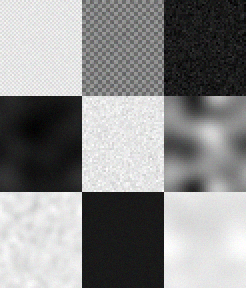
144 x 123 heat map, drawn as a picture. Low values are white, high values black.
It is made of 3 by 3 panels. Panel 1,1: very low, checkered, faint in contrast. Panel 1,2: middling, checkered. Panel 1,3: very high, fine-grained, faint in contrast. Panel 2,1: very high, smooth, faint in contrast. Panel 2,2: very low, fine-grained, faint in contrast. Panel 2,3: middling, smooth, strong in contrast. Panel 3,1: very low, blotchy, faint in contrast. Panel 3,2: very high, flat. Panel 3,3: very low, smooth, faint in contrast.
